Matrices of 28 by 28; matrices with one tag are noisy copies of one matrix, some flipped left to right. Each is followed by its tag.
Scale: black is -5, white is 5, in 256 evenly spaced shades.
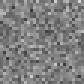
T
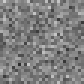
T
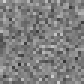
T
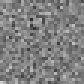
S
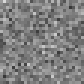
T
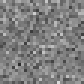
T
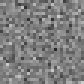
S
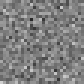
S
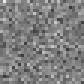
T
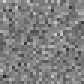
T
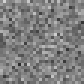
T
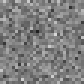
T
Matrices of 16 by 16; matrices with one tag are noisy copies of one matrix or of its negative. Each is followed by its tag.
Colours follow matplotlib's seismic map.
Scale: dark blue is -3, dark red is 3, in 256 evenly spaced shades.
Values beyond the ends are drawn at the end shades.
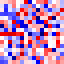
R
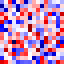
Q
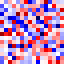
R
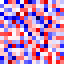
R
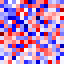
R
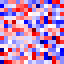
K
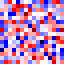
K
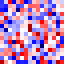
Q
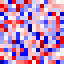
Q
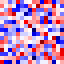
K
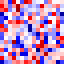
Q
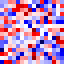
K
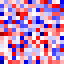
R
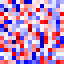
Q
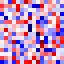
Q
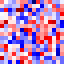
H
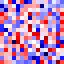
Q
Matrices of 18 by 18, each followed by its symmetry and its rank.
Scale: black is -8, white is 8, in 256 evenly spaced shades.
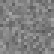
neither, full rank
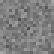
symmetric, full rank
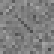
symmetric, full rank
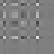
symmetric, rank one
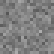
neither, full rank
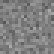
neither, full rank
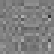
neither, rank three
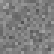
symmetric, full rank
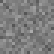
symmetric, full rank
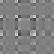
symmetric, rank one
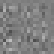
neither, rank three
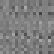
neither, rank three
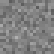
neither, full rank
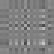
symmetric, rank one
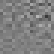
neither, rank three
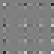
symmetric, rank one
